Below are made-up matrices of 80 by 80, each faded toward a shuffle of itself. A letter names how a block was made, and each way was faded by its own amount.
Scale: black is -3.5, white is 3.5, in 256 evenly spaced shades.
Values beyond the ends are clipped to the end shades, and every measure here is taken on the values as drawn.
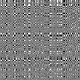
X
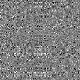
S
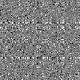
S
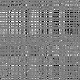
X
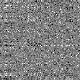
S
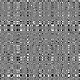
X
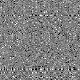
S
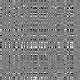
X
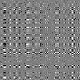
X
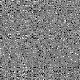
S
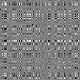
X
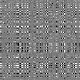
X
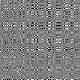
X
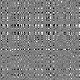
X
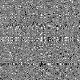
S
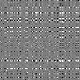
X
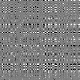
X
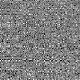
S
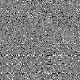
S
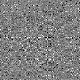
S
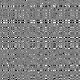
X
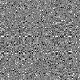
S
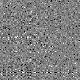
S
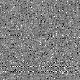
S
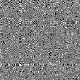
S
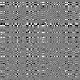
X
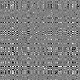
X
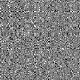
S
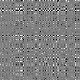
X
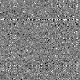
S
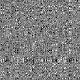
S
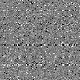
S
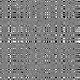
X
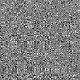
S
